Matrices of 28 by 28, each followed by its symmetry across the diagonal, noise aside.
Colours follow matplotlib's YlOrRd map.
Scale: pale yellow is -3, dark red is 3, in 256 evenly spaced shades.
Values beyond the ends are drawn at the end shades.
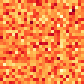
neither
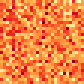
neither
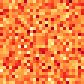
antisymmetric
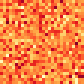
antisymmetric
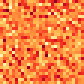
antisymmetric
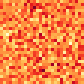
antisymmetric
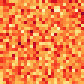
neither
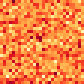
neither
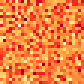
antisymmetric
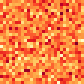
neither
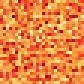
neither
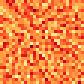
antisymmetric
